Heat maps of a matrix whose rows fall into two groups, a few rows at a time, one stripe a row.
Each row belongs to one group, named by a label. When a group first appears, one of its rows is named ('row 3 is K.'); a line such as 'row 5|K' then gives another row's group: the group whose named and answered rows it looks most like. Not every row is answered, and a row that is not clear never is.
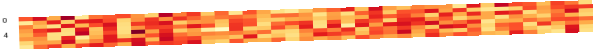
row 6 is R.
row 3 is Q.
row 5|R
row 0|R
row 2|R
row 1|Q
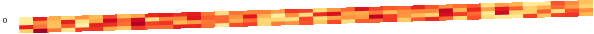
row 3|Q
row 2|R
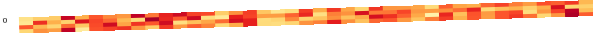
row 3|R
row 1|Q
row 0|R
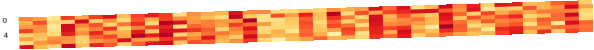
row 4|R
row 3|R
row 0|R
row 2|R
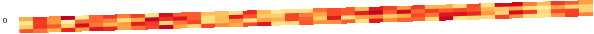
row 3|R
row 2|Q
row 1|Q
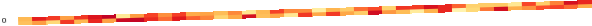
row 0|Q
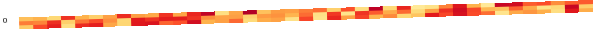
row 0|R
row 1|Q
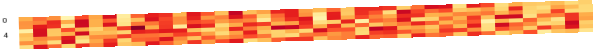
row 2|Q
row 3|R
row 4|Q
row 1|Q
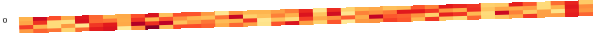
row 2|R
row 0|Q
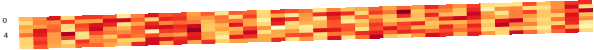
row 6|Q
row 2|Q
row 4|R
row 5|R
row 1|R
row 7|Q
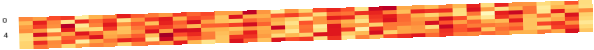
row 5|R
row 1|Q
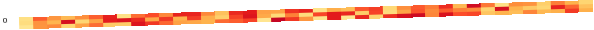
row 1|R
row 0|Q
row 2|Q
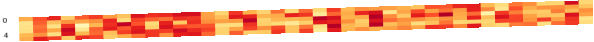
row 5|Q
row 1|Q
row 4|R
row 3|R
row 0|Q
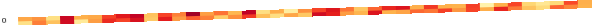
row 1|R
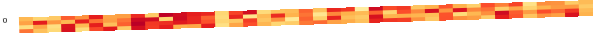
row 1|Q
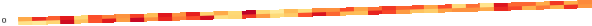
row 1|R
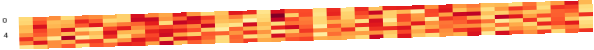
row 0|Q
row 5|R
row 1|Q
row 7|R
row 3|R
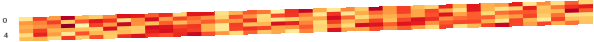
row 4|Q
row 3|Q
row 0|R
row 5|R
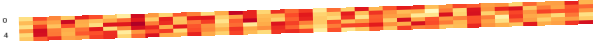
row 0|Q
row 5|Q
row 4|Q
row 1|R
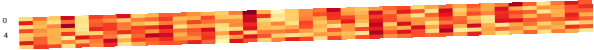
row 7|Q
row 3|R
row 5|Q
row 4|R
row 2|R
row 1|R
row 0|R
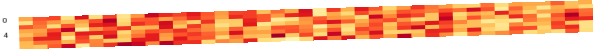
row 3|R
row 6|Q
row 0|Q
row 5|Q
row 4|Q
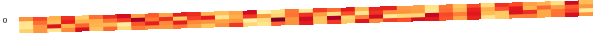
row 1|R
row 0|R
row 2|Q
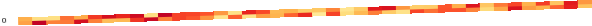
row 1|Q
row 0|R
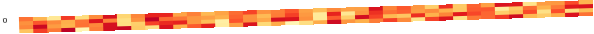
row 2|Q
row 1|Q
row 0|R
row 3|R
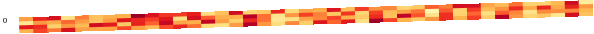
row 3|R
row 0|Q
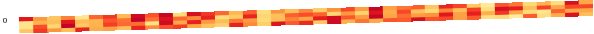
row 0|R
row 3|Q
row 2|R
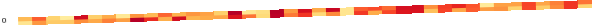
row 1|Q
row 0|Q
